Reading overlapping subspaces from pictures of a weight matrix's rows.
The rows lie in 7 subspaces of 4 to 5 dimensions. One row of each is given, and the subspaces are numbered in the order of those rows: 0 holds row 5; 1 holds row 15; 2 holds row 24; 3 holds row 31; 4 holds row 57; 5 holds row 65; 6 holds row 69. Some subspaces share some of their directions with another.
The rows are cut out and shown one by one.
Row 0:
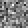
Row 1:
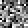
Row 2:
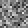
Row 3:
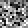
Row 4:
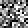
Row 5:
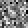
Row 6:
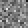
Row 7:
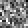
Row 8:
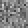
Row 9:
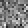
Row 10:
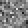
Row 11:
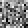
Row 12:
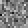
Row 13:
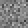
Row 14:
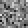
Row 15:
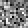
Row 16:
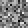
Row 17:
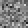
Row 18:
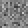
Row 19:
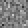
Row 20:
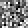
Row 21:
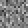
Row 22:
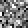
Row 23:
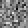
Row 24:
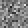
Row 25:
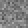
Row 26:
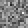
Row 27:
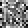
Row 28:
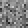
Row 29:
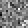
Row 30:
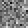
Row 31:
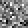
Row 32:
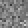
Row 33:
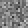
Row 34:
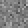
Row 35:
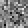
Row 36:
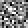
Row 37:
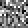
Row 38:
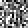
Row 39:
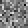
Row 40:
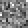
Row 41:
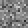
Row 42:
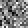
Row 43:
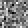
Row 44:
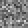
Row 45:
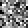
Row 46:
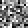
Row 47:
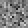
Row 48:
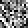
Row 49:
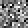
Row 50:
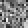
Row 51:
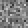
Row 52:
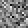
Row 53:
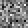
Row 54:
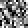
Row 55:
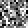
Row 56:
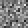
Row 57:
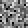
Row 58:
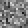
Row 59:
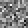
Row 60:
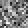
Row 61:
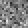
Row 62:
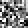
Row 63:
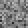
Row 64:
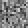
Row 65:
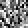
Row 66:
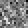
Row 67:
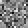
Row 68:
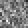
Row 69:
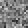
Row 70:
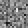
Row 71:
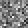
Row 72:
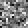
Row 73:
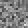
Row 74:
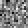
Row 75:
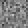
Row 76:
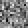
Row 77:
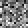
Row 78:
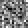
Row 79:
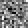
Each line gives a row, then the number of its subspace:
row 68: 2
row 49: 1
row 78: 2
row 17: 6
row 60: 0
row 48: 5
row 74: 5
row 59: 3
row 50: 6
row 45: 6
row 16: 4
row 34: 6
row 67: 5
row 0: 0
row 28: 6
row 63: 4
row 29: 1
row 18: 3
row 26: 4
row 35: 6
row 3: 4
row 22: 1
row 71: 2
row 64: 1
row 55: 0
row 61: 3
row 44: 4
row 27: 6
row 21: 5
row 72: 6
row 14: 4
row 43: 0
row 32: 3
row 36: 2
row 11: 6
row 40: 1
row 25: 4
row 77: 6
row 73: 3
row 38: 1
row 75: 1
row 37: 5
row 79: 2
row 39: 5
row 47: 4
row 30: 0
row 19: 1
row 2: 2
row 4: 1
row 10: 6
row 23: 5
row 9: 6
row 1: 3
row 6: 4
